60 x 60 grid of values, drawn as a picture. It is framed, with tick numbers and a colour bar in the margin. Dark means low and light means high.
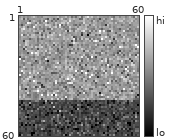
Average level on the scale: 50%. Seam: horizontal, 70% of the way down, the top part higher. Stripes: none.
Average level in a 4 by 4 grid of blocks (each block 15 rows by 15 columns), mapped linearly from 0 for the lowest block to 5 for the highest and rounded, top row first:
5555 / 5555 / 4444 / 0000
